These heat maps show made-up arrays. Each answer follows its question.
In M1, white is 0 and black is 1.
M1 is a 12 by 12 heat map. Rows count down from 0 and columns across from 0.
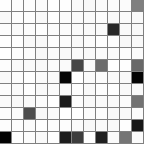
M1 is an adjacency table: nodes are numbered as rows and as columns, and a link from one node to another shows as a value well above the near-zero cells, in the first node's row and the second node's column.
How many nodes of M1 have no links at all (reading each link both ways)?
4
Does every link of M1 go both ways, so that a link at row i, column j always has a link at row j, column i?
yes
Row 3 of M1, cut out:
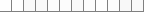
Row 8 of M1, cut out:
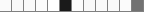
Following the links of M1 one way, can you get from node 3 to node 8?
no
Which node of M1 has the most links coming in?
node 11
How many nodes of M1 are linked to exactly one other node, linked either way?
4
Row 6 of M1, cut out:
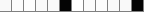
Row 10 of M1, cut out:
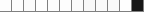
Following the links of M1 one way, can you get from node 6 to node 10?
yes
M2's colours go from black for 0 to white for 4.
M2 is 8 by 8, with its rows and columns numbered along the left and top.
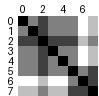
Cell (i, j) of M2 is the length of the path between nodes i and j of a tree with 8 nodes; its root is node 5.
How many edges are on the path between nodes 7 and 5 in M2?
1
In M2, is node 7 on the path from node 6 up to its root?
yes
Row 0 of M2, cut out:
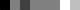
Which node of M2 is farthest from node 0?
6
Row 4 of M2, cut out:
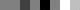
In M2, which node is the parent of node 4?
2
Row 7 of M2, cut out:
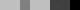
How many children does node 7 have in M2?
1
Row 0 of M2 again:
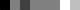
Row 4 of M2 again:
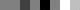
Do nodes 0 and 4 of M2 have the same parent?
yes
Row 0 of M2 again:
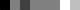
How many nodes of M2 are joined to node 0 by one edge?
1
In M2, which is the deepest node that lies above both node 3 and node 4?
2
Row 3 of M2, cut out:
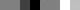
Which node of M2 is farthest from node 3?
6
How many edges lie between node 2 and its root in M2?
1
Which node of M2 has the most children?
2
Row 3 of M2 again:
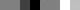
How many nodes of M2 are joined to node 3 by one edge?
1
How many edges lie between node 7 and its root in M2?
1
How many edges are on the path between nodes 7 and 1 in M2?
3
